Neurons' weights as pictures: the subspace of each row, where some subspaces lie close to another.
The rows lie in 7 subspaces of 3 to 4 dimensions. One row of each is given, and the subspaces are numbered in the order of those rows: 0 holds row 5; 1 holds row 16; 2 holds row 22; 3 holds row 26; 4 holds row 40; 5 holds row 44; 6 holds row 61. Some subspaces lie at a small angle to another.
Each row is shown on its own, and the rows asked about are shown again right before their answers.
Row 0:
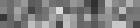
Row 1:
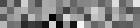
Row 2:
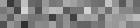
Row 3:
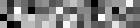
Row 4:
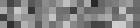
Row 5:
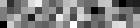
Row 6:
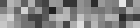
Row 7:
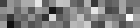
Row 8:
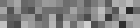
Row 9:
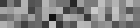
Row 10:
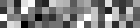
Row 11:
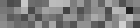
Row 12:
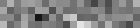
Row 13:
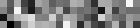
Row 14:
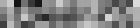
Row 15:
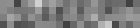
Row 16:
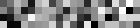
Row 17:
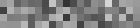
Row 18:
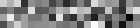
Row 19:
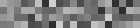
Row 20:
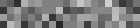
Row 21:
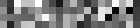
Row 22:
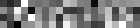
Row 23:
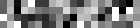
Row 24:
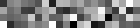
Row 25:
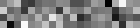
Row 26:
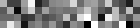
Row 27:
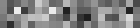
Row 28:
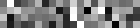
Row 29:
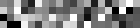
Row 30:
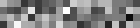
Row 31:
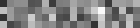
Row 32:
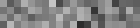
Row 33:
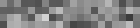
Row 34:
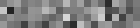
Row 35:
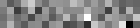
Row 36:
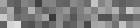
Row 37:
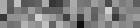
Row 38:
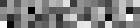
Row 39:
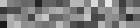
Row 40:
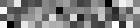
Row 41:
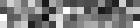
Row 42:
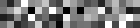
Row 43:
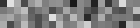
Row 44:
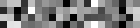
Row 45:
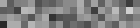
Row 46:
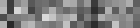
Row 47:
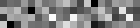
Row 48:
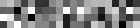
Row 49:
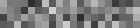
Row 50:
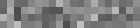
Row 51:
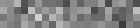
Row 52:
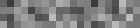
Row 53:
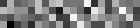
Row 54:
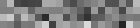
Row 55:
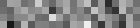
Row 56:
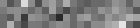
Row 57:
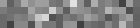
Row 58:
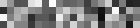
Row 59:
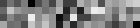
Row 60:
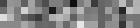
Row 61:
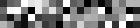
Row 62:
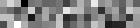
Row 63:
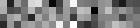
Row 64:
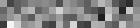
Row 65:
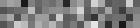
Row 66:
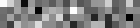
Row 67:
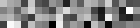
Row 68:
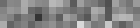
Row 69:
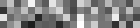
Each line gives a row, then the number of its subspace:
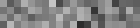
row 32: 0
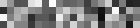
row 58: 0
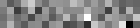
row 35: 3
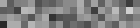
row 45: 6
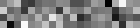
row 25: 4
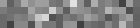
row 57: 3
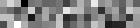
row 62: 2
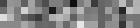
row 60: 3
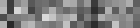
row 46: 5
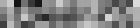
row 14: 3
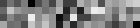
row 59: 0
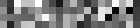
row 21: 3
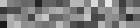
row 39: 6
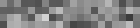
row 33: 6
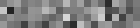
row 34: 0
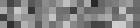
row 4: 5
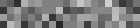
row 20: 4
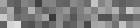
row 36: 2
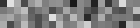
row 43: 3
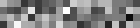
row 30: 6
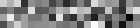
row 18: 5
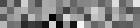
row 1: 0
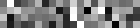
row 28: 5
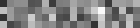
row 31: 0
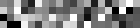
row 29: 6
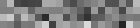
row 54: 3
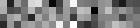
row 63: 0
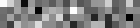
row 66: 5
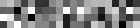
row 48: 6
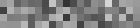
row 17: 0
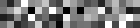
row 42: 6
